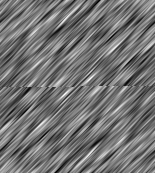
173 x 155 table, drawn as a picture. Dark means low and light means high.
Symmetry: a half turn. Histogram: bell-shaped. Slope: none. Grain: diagonal, up to the right.
